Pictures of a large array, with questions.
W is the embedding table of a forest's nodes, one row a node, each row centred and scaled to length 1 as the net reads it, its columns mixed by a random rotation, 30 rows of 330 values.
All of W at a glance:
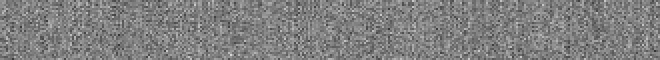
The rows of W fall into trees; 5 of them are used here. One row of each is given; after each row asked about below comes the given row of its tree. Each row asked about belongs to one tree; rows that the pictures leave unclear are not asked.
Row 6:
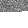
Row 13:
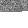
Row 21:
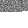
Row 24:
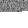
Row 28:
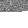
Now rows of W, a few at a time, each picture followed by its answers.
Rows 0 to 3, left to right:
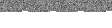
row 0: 24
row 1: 6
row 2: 6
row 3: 24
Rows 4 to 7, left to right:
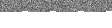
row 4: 21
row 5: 24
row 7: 24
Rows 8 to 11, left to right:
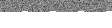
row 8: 28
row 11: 13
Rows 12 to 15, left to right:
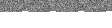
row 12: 24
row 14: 21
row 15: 13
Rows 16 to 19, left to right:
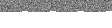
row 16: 6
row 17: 24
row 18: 21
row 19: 21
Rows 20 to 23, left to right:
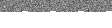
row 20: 28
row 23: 28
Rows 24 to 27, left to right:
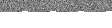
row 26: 21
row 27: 6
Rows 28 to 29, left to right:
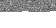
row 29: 13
